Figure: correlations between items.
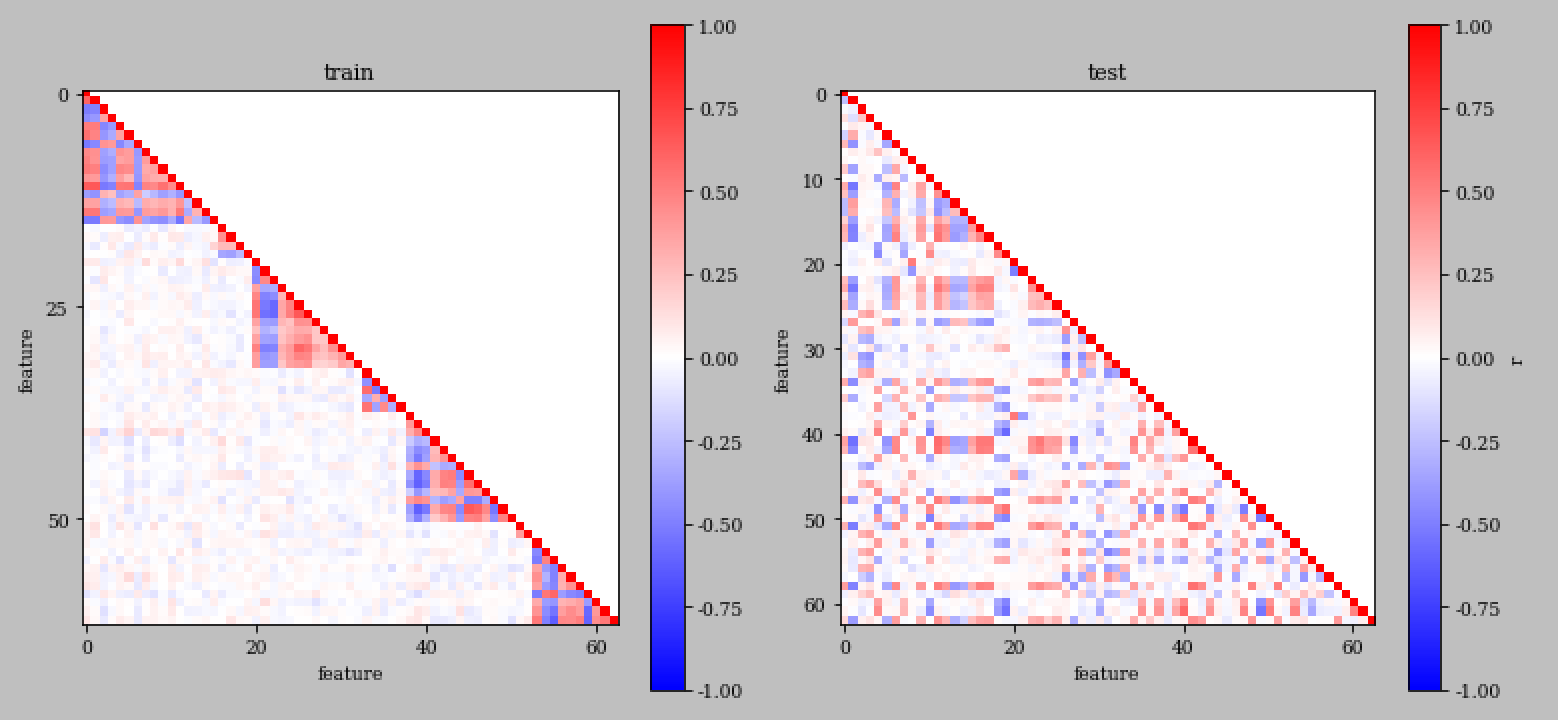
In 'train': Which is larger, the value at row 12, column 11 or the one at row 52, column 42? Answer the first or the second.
the second
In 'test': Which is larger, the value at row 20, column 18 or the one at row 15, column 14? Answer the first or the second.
the first
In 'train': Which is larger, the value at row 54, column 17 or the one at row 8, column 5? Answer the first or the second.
the second
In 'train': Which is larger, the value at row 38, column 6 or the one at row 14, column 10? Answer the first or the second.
the second
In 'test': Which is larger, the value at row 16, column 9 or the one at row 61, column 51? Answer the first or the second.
the first
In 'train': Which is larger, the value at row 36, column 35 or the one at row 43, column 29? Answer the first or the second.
the second
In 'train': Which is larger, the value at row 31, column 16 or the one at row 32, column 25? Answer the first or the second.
the second
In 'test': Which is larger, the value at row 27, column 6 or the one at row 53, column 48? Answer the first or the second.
the second
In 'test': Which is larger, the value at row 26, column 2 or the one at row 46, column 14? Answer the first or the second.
the first
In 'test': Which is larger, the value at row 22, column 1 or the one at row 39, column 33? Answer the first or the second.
the second
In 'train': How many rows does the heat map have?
63
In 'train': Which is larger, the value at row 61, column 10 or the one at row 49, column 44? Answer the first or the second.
the first
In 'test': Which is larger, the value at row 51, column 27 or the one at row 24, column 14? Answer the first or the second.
the second
